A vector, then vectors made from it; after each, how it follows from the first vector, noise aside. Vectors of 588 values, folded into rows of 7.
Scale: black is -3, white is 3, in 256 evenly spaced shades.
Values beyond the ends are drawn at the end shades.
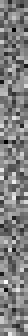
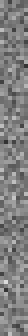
shrunk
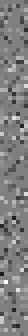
partly zeroed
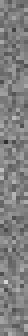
shrunk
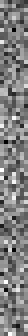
copied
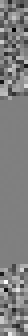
partly zeroed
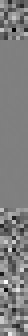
partly zeroed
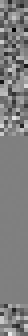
partly zeroed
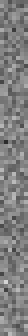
shrunk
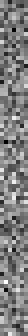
copied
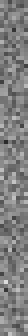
shrunk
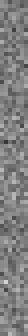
shrunk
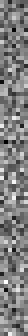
copied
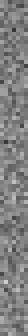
shrunk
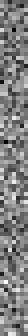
copied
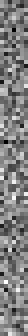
copied
